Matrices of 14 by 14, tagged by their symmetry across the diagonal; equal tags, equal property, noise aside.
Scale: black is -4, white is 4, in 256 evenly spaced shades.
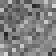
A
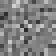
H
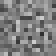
H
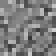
A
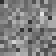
A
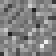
A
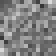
A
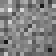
A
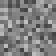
H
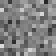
H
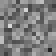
A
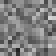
H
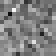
H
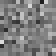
H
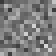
A
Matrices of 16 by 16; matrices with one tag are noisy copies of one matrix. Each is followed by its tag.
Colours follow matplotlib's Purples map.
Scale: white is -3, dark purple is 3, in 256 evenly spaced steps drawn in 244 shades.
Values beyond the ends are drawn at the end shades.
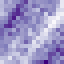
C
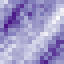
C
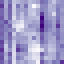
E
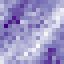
C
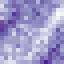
C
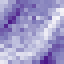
C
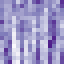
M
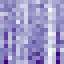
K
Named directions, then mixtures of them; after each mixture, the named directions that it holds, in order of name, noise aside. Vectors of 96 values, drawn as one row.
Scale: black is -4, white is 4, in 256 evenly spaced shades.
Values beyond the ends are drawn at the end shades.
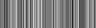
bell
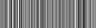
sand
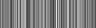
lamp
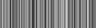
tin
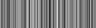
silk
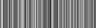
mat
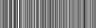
lamp, mat, sand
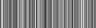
mat, tin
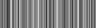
bell, sand, silk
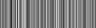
lamp, sand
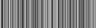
mat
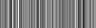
sand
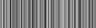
tin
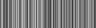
bell, lamp, mat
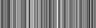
silk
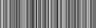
mat, silk, tin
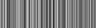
silk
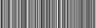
lamp, mat, silk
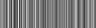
mat, sand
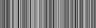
bell, sand, silk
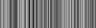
bell, mat, tin
